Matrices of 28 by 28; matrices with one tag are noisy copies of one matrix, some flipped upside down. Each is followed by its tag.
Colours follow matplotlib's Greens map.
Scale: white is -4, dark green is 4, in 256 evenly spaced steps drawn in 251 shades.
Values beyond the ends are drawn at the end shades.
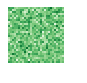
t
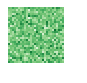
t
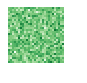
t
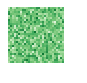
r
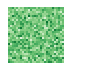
t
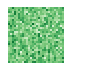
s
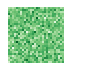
r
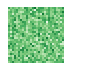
s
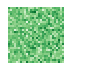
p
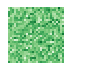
p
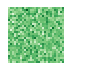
r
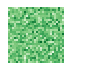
p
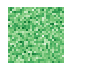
t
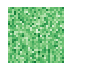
s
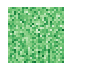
s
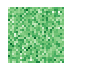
r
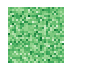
t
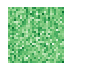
s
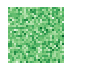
p
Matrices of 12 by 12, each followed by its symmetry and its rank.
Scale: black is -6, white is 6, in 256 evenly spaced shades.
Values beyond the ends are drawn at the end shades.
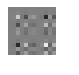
symmetric, rank one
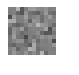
antisymmetric, full rank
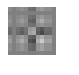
symmetric, rank one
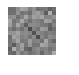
symmetric, full rank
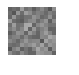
symmetric, full rank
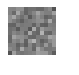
symmetric, full rank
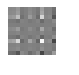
symmetric, rank one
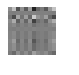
neither, rank one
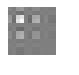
symmetric, rank one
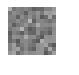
symmetric, full rank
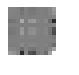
symmetric, rank one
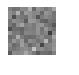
antisymmetric, full rank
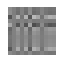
neither, rank one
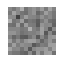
symmetric, full rank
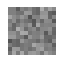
antisymmetric, full rank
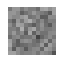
symmetric, full rank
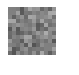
antisymmetric, full rank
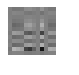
neither, rank one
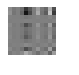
neither, rank one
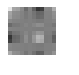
symmetric, rank one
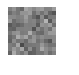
antisymmetric, full rank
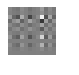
neither, rank one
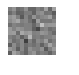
antisymmetric, full rank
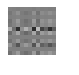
neither, rank one
